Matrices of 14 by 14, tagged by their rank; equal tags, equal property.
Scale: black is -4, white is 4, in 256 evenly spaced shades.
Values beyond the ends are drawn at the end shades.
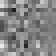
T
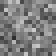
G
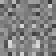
T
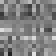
T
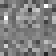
T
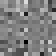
T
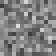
G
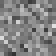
G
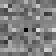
T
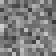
G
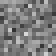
G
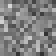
G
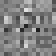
T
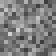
G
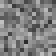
G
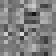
T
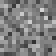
G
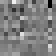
T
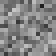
G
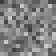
G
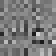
T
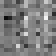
T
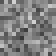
G
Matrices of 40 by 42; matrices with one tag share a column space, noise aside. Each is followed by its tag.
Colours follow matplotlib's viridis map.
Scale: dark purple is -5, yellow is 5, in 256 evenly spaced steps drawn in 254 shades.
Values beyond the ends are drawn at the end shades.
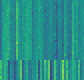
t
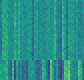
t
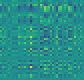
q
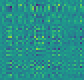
q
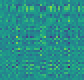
q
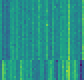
t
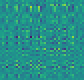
q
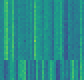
t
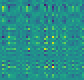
q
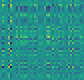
q
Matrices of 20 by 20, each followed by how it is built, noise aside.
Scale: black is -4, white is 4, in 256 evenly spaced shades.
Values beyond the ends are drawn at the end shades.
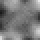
smooth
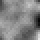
smooth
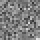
noise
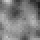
smooth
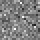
noise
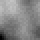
smooth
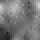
smooth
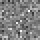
noise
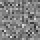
noise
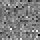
noise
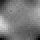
smooth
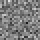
noise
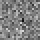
noise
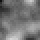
smooth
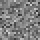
noise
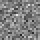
noise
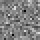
noise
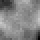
smooth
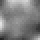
smooth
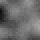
smooth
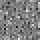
noise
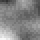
smooth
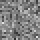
noise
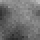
smooth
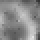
smooth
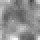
smooth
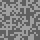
noise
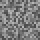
noise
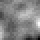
smooth
